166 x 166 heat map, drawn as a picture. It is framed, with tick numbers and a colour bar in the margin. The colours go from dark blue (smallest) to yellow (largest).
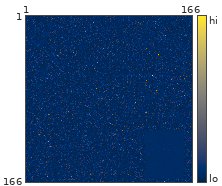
Calmest part: bottom right. Histogram: skewed, a long tail of high values. Odd patch: calmer, in the bottom right. Mirror symmetry: none. Grain: fine.
